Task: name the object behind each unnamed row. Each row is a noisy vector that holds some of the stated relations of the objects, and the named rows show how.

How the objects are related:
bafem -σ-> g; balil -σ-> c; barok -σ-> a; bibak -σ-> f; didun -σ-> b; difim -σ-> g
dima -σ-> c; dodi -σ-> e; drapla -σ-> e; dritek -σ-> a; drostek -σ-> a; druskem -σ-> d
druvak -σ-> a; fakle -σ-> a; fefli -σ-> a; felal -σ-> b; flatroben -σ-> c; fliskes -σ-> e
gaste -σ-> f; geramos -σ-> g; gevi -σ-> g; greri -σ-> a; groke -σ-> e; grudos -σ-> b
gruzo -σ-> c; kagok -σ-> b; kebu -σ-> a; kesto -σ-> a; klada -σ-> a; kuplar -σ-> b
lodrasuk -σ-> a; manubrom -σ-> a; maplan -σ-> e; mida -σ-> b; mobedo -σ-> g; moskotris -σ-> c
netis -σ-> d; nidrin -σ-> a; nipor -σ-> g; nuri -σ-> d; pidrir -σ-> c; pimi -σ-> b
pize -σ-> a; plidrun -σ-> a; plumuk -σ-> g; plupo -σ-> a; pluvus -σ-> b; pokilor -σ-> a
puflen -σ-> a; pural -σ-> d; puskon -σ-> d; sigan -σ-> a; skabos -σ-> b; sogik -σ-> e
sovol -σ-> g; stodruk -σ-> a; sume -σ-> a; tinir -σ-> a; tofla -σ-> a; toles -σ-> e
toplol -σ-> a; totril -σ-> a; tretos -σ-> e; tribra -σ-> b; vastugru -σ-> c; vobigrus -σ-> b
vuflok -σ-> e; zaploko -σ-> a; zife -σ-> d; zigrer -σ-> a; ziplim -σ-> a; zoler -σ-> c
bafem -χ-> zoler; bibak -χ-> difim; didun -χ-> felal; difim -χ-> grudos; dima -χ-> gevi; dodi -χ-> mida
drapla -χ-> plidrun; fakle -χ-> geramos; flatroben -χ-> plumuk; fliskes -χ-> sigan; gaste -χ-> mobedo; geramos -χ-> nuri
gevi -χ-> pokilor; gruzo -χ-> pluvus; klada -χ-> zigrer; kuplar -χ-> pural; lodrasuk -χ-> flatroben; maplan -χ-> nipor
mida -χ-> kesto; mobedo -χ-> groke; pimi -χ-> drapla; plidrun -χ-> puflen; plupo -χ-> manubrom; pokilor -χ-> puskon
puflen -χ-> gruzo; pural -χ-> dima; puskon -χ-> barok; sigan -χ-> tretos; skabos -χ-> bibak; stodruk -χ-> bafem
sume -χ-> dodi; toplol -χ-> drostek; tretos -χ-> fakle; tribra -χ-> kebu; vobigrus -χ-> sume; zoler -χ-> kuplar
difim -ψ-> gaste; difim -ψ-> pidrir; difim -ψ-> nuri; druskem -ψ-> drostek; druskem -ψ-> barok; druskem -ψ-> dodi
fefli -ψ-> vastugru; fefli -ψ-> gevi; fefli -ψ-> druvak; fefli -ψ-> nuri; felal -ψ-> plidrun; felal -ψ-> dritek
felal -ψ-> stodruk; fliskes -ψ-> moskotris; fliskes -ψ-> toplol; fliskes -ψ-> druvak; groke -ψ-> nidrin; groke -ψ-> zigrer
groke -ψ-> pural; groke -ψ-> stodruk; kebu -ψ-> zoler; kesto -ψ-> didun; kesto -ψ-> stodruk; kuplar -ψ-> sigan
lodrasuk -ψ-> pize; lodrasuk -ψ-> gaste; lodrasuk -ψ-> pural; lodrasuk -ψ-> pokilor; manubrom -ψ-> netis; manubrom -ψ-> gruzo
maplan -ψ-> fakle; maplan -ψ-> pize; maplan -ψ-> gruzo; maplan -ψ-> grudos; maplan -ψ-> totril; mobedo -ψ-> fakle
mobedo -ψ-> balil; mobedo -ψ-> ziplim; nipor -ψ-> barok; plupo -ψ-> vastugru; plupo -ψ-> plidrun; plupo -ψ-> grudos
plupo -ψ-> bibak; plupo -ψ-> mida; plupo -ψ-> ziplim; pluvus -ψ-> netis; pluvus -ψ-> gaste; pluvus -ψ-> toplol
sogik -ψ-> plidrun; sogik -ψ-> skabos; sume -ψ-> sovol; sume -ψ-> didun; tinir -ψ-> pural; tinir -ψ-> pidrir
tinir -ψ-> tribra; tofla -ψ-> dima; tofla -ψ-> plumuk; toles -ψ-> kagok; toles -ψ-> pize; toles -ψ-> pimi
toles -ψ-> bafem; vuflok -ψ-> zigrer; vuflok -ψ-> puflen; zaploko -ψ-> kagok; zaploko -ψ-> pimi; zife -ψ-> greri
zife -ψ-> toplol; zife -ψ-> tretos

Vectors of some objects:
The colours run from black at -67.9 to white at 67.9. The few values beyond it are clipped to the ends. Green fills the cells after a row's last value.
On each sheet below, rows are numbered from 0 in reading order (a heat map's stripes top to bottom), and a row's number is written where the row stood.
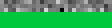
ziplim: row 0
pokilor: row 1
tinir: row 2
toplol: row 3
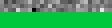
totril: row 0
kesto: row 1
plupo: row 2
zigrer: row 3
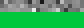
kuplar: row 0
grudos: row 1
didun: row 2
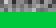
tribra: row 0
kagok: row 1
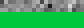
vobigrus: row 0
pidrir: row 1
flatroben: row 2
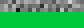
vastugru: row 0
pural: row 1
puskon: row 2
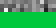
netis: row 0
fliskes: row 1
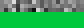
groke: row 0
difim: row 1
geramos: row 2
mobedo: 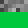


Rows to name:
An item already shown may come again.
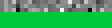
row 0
fliskes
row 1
greri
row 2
dodi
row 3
tinir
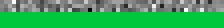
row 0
vuflok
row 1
druvak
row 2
zife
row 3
tinir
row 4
nuri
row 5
gruzo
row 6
tofla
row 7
mida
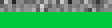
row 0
tribra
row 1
balil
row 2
tribra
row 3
fefli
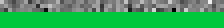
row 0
fefli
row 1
bibak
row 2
dritek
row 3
maplan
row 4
fliskes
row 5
zife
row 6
tinir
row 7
drapla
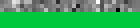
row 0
dima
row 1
manubrom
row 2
bafem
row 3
vuflok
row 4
lodrasuk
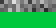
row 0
plumuk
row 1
sovol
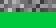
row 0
nipor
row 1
gaste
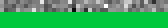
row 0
stodruk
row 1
tretos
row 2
sogik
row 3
druskem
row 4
zoler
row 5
pluvus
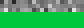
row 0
mida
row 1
felal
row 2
sigan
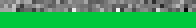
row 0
moskotris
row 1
zaploko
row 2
sigan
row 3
manubrom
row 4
netis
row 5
pize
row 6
toles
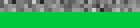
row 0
pluvus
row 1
pluvus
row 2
plidrun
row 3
gevi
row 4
skabos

